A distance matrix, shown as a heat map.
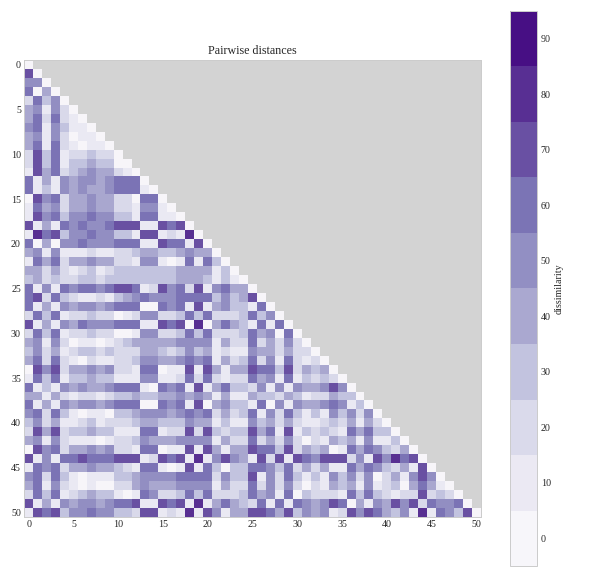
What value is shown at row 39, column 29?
60
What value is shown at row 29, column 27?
10
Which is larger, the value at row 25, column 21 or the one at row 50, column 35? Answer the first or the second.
the first
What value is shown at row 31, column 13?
40
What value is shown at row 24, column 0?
30
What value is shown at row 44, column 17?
70
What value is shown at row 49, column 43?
70
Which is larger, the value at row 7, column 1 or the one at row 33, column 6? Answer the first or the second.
the first
